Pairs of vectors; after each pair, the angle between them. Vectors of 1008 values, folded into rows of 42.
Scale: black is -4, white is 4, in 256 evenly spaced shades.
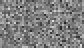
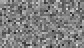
orthogonal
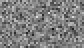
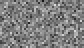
partly opposed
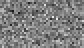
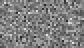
partly opposed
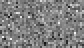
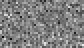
nearly opposite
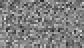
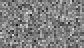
orthogonal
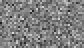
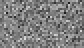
orthogonal
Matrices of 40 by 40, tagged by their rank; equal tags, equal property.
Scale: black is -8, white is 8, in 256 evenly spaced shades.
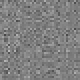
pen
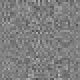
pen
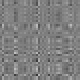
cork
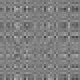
cork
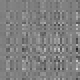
cork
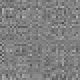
pen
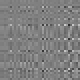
cork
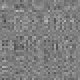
pen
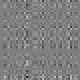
cork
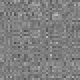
pen
